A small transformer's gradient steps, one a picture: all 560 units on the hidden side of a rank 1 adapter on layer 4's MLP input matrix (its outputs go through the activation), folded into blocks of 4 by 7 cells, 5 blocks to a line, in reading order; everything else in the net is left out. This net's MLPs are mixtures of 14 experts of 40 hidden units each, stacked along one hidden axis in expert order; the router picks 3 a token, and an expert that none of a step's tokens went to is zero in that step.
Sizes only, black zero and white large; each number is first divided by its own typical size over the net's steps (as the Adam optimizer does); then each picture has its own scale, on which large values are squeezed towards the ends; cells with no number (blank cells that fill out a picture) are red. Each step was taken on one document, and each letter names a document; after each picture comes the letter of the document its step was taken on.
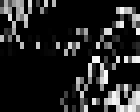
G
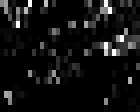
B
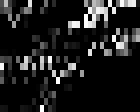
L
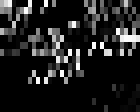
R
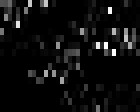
B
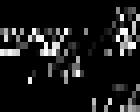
R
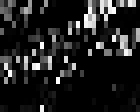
L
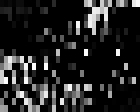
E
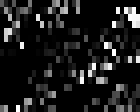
G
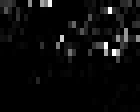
B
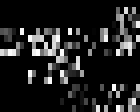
R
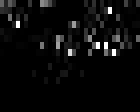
B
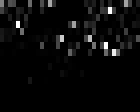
B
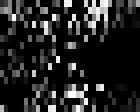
E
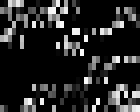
G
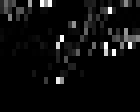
B
